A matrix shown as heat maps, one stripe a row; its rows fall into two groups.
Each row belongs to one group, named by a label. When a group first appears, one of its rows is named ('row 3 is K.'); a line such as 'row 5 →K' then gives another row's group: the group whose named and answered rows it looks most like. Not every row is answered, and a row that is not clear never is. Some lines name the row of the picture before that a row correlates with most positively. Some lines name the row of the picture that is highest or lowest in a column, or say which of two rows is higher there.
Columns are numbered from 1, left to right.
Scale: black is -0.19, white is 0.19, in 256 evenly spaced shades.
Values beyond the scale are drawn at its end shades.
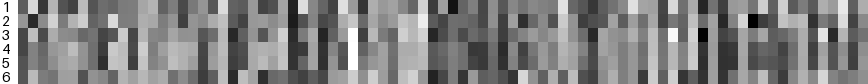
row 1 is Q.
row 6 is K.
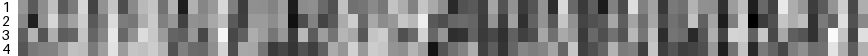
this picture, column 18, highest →1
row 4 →K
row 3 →Q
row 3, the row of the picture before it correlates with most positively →1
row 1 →Q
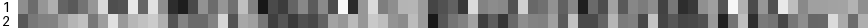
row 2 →K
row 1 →K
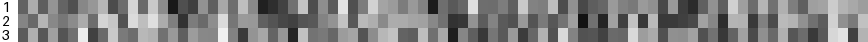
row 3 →Q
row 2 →K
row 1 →K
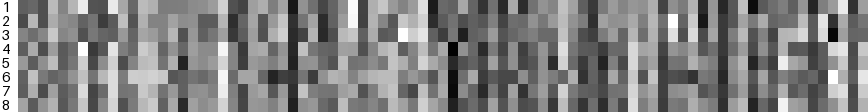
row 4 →Q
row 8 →Q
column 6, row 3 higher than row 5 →Yes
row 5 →Q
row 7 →Q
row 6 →K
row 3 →Q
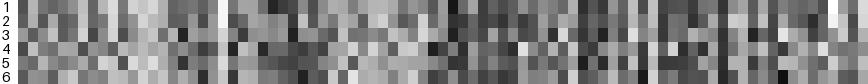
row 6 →K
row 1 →K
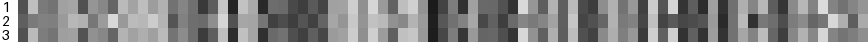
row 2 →K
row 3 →K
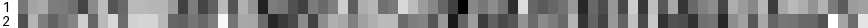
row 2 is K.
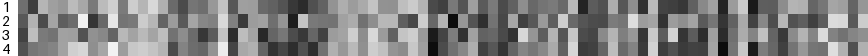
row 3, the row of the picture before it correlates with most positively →1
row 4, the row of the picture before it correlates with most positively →2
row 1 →K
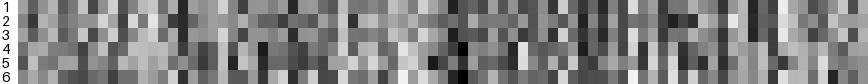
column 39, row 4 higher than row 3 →Yes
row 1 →Q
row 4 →K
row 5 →K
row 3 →Q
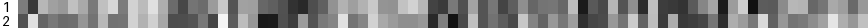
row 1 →K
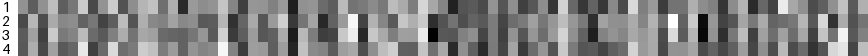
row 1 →Q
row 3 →Q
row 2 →Q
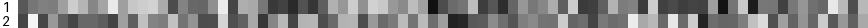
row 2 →Q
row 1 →K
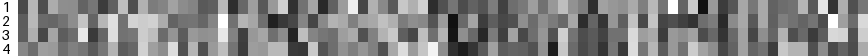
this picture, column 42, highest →4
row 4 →Q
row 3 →Q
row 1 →Q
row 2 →K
